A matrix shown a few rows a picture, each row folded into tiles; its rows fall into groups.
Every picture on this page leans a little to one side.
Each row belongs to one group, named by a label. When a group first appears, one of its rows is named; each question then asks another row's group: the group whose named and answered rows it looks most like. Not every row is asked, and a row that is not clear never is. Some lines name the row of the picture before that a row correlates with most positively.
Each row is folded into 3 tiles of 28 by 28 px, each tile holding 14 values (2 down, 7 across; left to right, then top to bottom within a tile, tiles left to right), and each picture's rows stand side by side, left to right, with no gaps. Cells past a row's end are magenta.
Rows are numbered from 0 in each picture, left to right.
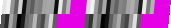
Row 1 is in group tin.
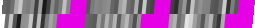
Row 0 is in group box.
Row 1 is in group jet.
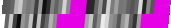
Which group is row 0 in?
box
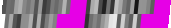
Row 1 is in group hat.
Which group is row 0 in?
box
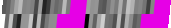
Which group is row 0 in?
box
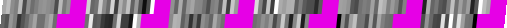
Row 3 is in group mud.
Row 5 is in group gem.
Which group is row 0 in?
tin
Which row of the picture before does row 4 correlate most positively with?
1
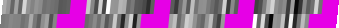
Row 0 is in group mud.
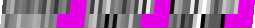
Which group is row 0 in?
hat
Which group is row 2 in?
gem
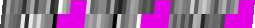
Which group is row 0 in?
gem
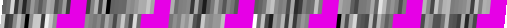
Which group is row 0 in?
hat
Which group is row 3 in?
box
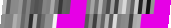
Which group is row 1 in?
jet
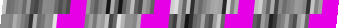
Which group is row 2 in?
tin
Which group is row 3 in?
tin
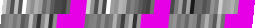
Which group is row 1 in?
mud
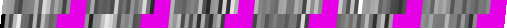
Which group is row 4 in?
mud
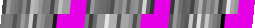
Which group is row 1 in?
jet
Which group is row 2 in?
gem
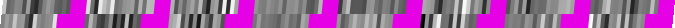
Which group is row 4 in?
hat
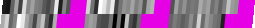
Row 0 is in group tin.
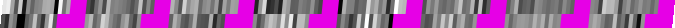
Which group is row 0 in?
tin
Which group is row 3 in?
hat
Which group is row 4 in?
gem
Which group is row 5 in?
jet
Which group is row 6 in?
hat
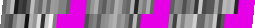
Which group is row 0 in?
hat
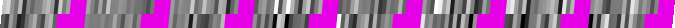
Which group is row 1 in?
mud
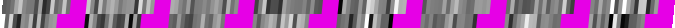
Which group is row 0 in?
box
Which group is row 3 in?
hat
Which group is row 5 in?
gem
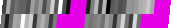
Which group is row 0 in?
jet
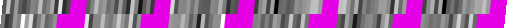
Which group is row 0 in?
jet
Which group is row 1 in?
hat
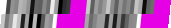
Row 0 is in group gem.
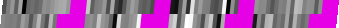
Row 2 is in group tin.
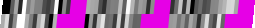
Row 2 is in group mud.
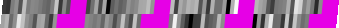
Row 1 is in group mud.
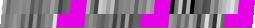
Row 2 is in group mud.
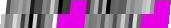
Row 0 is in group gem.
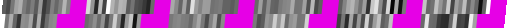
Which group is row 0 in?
box
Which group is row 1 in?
mud
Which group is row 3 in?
jet
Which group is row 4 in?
jet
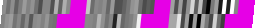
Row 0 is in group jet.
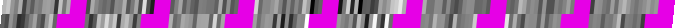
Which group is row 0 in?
tin
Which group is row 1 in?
jet
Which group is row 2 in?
hat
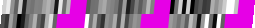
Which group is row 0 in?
tin
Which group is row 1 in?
box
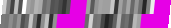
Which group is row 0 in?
mud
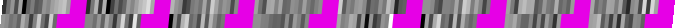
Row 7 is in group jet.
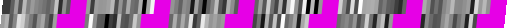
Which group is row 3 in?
jet
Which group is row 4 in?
mud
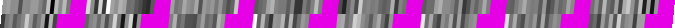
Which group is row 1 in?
mud
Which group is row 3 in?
box
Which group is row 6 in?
box
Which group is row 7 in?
jet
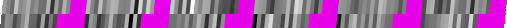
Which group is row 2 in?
mud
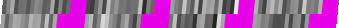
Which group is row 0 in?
hat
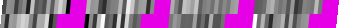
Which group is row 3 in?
box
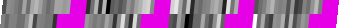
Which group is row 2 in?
tin
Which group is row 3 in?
box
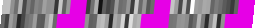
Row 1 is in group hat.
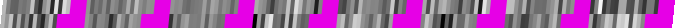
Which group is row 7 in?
hat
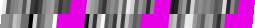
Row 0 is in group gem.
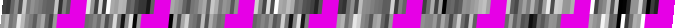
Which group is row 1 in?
mud
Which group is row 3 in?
mud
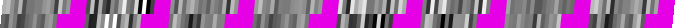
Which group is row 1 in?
jet
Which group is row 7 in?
tin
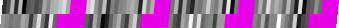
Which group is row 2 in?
jet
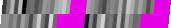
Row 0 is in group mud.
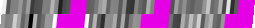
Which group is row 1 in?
box
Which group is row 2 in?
jet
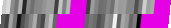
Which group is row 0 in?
tin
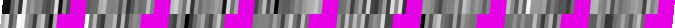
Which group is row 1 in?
box
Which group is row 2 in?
tin
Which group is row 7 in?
tin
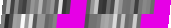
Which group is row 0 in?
jet
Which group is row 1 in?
hat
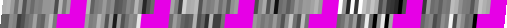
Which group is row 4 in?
mud
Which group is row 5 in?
gem
